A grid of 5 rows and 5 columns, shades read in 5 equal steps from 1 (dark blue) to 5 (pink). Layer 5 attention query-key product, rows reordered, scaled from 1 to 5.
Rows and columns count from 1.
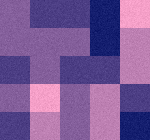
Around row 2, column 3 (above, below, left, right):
2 2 3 1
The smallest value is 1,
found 3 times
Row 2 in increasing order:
1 3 3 3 4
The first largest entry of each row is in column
5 5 5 2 2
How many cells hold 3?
8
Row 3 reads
2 3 2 2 4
